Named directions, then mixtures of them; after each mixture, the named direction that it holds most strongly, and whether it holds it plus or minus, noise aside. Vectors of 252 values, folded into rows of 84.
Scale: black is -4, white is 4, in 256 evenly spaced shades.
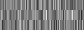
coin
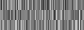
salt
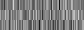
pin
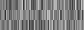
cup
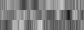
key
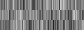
pin, plus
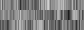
key, plus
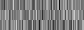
pin, plus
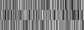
pin, minus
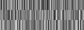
salt, plus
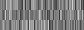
cup, minus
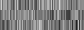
salt, minus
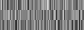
salt, minus
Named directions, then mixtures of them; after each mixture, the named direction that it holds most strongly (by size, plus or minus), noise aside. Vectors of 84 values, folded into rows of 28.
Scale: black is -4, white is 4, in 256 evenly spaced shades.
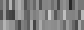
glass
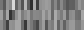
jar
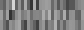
jar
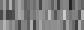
glass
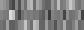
jar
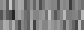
glass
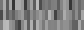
glass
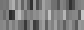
jar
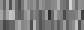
glass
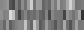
jar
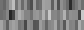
jar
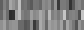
glass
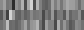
jar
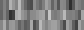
glass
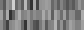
jar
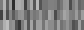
glass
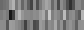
jar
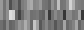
glass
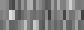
jar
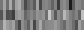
glass
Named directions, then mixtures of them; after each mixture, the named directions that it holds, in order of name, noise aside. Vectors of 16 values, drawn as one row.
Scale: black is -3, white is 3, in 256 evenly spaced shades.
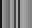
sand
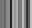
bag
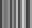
bag, sand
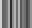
bag, sand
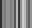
bag, sand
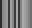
sand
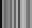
bag, sand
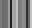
bag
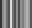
bag, sand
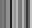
bag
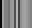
sand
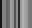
sand
